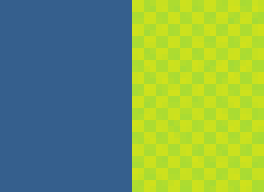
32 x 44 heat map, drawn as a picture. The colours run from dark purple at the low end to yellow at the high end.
It is made of 1 by 2 panels. Panel 1,1: low, flat. Panel 1,2: very high, checkered, faint in contrast.
